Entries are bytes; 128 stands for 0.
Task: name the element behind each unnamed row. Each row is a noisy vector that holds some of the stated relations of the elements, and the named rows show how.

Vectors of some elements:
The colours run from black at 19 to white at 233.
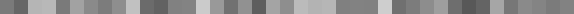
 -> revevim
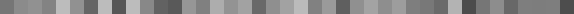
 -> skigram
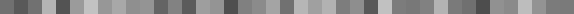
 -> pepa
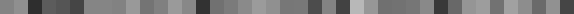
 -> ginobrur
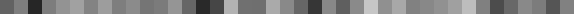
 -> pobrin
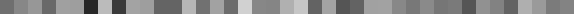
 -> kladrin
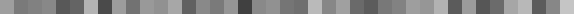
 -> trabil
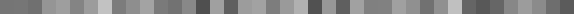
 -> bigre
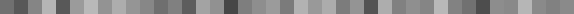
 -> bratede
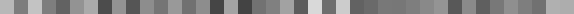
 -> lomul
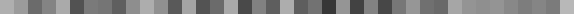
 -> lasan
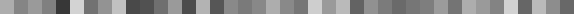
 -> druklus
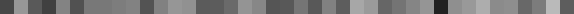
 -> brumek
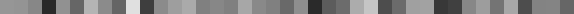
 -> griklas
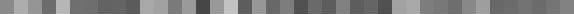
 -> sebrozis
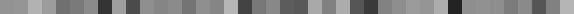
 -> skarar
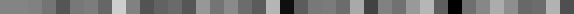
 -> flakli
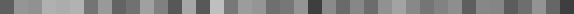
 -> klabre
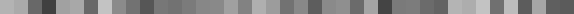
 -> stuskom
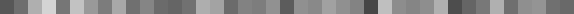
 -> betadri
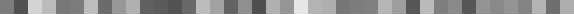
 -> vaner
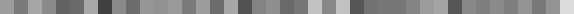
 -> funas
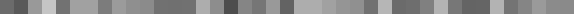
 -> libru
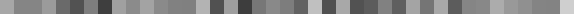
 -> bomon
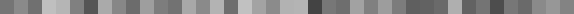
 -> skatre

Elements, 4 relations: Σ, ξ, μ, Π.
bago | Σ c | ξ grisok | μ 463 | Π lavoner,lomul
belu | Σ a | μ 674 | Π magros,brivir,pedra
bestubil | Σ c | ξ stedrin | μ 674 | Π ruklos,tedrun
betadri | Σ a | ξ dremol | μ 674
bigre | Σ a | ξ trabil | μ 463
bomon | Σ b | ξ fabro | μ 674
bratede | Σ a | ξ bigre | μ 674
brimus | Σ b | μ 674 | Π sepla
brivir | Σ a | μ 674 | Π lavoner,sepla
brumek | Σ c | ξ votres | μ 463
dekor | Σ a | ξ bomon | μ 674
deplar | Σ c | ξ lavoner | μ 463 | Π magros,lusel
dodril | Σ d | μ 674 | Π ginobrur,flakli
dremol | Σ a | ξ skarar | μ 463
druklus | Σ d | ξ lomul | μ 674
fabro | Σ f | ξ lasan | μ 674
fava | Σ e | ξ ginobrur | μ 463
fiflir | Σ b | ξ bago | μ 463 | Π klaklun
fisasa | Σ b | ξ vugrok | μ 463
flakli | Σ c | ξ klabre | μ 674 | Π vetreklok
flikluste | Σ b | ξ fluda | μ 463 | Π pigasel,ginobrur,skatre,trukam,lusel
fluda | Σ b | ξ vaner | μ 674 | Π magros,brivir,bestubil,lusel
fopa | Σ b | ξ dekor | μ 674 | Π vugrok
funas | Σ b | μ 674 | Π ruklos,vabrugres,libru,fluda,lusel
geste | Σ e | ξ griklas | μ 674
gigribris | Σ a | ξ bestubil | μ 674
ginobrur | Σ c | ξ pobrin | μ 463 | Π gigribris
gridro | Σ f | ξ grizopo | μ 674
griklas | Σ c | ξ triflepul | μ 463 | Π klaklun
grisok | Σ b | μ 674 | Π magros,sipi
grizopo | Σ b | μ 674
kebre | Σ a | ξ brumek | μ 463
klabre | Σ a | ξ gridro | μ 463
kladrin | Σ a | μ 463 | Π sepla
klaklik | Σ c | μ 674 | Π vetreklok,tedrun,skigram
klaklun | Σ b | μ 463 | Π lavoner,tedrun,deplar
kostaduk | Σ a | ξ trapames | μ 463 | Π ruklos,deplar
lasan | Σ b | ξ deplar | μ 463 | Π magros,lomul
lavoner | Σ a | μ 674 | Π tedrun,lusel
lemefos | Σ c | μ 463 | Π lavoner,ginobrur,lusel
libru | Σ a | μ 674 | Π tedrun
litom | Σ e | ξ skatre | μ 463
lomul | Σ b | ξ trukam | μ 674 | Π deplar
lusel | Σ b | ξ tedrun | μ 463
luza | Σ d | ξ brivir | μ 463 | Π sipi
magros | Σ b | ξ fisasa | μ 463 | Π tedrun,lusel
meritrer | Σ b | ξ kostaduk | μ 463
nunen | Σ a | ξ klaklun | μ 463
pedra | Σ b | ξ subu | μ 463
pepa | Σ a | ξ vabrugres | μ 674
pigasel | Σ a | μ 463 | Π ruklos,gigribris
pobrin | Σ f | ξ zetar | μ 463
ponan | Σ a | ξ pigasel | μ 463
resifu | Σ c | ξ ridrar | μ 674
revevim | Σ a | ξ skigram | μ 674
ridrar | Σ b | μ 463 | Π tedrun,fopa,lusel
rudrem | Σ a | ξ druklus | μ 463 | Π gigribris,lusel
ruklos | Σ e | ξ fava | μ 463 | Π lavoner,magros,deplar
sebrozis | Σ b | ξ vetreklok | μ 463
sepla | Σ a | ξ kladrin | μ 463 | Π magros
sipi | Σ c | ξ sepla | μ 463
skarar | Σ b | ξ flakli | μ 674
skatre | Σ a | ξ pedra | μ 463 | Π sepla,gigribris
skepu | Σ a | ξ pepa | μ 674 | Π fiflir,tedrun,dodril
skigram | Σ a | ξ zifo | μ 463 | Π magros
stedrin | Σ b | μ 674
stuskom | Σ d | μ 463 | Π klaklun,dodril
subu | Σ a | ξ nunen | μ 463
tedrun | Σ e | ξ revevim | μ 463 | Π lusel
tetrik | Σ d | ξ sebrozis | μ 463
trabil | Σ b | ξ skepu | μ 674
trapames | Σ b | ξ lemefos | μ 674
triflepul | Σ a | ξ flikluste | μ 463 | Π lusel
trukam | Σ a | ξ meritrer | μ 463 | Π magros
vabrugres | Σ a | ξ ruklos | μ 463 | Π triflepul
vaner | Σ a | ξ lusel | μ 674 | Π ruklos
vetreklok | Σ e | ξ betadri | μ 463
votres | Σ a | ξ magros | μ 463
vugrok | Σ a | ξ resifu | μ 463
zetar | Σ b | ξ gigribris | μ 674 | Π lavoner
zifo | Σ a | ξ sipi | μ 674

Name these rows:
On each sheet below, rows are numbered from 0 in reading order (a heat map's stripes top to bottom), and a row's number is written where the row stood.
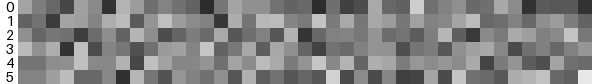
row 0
vetreklok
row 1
vabrugres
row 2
klaklik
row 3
fiflir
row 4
triflepul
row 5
fopa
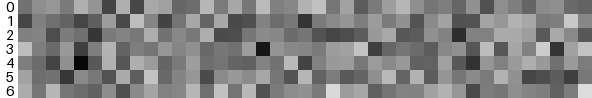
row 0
sepla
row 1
resifu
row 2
deplar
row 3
zetar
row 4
bestubil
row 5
tedrun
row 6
fluda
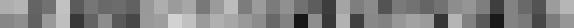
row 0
klaklun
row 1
pedra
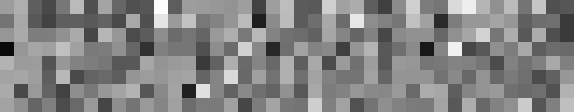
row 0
luza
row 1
sipi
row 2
tetrik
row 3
vugrok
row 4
meritrer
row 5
lusel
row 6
geste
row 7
stedrin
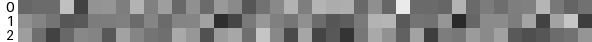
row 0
gigribris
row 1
lemefos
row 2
litom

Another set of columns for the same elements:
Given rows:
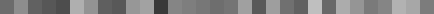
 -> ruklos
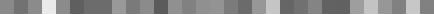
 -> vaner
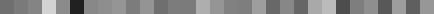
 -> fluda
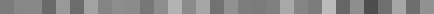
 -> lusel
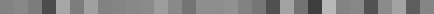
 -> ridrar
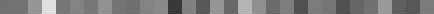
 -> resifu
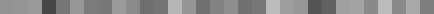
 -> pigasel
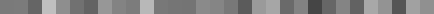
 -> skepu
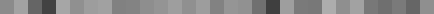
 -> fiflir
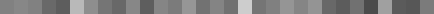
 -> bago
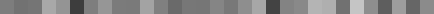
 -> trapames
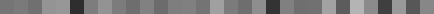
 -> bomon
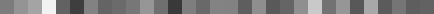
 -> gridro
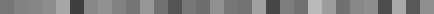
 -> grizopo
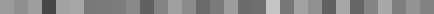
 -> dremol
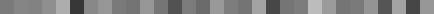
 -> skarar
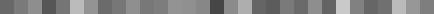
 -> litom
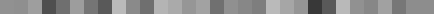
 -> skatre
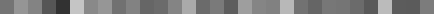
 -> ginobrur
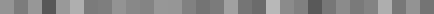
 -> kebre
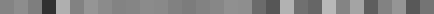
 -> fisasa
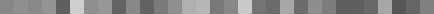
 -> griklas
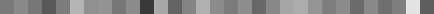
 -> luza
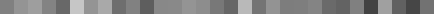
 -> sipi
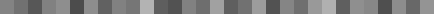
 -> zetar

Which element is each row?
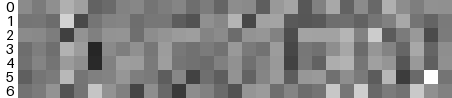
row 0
betadri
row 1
bestubil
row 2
meritrer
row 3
funas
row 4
grisok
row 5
dodril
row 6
vetreklok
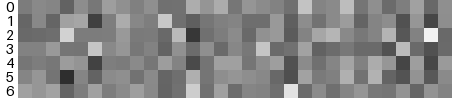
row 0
flikluste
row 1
trabil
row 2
druklus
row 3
brumek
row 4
brimus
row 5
lasan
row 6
skigram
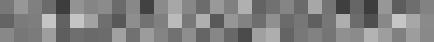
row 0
deplar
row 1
tedrun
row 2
gigribris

